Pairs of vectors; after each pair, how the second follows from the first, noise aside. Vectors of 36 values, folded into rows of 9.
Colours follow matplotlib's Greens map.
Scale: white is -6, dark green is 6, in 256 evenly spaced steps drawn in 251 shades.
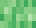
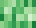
scaled up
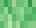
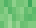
shrunk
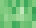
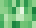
scaled up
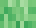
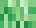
scaled up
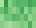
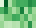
scaled up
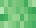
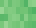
shrunk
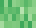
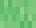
shrunk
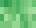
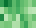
scaled up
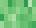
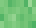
shrunk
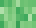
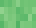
shrunk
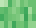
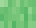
shrunk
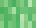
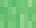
shrunk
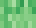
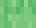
shrunk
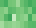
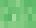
shrunk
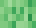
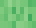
shrunk
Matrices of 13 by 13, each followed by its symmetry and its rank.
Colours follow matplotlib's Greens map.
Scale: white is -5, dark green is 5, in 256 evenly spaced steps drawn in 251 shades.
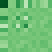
symmetric, rank two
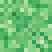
symmetric, full rank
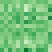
neither, rank two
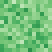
neither, full rank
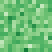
neither, full rank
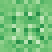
antisymmetric, rank two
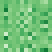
neither, rank two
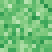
neither, full rank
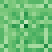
symmetric, rank two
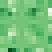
antisymmetric, rank two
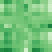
antisymmetric, rank two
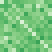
symmetric, full rank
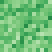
neither, full rank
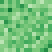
symmetric, full rank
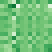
neither, rank two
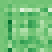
antisymmetric, rank two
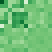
symmetric, rank two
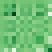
symmetric, rank two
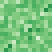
symmetric, full rank
